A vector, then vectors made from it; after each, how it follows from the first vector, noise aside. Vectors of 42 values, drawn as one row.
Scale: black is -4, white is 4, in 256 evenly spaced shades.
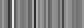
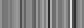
reversed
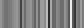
reversed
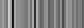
sign-scrambled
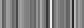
wrapped around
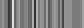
copied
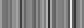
reversed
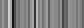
sign-scrambled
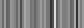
wrapped around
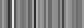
copied
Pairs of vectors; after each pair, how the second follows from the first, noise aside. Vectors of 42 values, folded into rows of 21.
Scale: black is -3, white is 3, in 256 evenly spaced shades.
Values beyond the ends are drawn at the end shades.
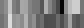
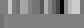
partly zeroed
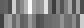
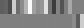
partly zeroed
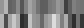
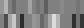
partly zeroed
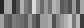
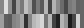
wrapped around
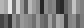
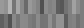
shrunk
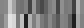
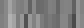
shrunk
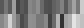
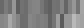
shrunk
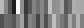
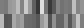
wrapped around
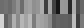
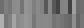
shrunk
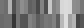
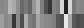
sign-scrambled
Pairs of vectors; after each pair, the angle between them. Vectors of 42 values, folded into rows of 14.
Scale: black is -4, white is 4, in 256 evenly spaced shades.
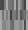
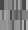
nearly parallel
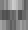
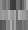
nearly opposite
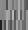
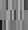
nearly parallel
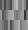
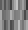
nearly parallel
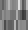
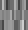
partly opposed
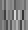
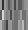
orthogonal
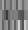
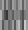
nearly parallel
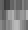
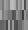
partly opposed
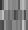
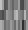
nearly opposite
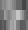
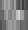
nearly parallel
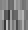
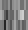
partly aligned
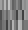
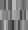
partly opposed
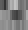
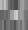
nearly opposite
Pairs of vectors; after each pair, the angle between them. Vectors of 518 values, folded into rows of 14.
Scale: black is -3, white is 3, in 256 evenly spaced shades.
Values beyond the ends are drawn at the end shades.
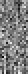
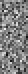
orthogonal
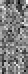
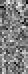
nearly opposite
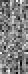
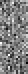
partly aligned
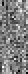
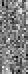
nearly parallel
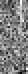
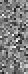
orthogonal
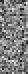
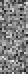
nearly parallel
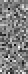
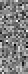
partly aligned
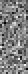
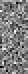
partly opposed
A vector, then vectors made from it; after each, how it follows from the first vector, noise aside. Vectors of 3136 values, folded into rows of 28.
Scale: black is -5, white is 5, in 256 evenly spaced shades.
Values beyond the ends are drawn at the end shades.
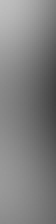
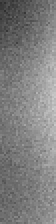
negated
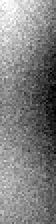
scaled up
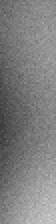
reversed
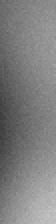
reversed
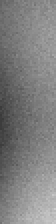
reversed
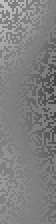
partly zeroed
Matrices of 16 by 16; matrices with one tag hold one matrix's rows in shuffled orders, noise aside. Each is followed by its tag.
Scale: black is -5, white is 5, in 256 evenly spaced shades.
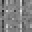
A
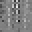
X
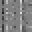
A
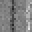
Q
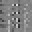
X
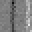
Q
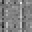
A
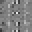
X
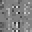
X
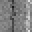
Q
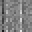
A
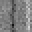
Q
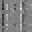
A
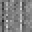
A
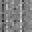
A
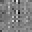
X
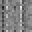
A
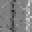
Q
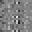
X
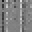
A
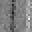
Q
